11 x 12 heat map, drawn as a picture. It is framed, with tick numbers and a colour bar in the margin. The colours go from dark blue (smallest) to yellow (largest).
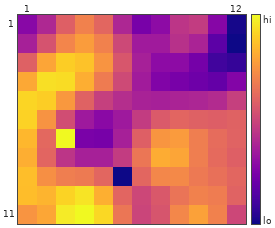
Slope: up to the bottom left. Mirror symmetry: none. Lone odd cells: 2, 1 higher and 1 lower than their neighbours. Calmest part: bottom right. Ninth with the highest average: bottom left. Ninth with the lowest average: top right.
